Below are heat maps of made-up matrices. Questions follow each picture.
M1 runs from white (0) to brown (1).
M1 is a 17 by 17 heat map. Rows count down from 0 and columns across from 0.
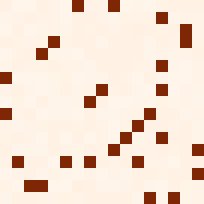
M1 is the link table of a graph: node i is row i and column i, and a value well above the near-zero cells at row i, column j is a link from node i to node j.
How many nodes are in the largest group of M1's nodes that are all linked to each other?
2
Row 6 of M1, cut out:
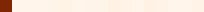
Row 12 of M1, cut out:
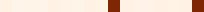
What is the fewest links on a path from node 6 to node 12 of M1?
3
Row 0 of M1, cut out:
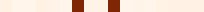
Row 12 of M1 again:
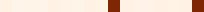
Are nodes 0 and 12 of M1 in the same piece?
yes
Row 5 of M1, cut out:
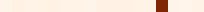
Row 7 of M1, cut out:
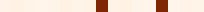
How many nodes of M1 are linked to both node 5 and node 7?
1
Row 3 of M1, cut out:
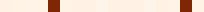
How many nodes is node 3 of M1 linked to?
2
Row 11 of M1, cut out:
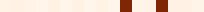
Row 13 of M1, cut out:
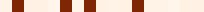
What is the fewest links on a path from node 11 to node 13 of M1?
1
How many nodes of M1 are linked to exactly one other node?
8
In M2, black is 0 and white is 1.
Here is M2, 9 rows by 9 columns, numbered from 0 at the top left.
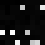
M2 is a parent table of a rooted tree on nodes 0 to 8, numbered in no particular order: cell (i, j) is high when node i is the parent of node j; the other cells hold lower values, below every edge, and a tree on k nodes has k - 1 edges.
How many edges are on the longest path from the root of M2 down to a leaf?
3
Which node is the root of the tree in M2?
1
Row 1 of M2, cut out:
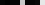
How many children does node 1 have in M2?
2
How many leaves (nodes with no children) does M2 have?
6
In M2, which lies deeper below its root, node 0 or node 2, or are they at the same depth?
the same depth
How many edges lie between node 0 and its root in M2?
3
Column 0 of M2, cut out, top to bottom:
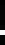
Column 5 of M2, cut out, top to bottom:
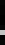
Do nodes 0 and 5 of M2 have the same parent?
yes
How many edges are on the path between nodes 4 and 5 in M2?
4
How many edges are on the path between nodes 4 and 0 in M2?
4
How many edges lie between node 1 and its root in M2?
0
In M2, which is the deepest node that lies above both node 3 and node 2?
8
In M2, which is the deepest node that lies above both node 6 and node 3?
8
